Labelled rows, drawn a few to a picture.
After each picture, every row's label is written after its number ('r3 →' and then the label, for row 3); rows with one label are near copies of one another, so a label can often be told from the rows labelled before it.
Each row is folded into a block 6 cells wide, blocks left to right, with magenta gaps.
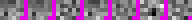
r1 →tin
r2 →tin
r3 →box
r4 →tin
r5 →box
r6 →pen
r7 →box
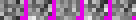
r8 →box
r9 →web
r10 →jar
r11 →web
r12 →web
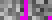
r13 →jar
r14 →box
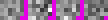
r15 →jar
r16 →web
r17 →jar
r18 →box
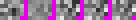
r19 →pen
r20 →jar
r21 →web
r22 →web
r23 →web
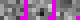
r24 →box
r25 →pen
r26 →tin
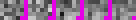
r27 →box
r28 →web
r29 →tin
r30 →tin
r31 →tin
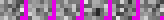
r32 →web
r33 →jar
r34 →jar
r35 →pen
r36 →box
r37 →web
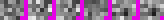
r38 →box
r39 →web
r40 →web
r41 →tin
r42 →pen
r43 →pen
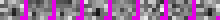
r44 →pen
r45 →tin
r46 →tin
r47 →pen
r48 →jar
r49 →web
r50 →box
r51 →pen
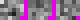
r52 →pen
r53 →tin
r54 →box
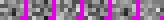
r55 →pen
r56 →box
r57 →web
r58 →box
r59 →pen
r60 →jar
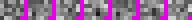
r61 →box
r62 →tin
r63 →web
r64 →pen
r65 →tin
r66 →pen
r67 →web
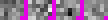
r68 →tin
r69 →web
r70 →pen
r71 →jar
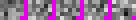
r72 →tin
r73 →web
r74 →box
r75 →web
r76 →pen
